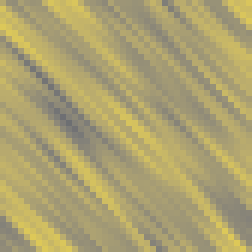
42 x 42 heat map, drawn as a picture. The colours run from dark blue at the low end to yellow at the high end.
Histogram: bell-shaped. Average level on the scale: 70%. Odd rows or columns: none. Slope: none. Mirror symmetry: none. Grain: diagonal, down to the right.
